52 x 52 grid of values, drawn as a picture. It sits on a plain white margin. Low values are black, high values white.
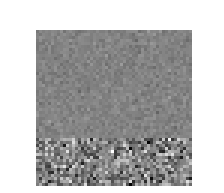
The top part is calmer, up to a seam about 70% of the way down. No regular stripes run through it. Neither half mirrors the other. The distribution is heavy-tailed on both sides. No overall slope runs across the table. The texture is fine-grained noise.
